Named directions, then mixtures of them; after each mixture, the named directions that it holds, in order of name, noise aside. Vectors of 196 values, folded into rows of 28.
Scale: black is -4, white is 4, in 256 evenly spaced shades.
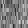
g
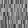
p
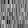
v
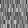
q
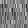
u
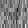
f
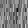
f, q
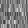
q, u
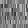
g, u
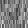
f, v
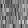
g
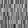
p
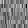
p, u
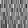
p, q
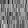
q, v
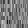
p, v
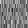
q, u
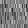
u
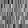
g, p, v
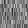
u, v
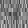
f, p, q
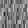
f, p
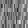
f, g, p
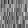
f, p, v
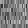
g, p, u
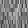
f, p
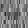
f, q, u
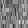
g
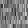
g, u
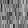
g, q, v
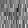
f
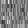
v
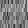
p, q, v
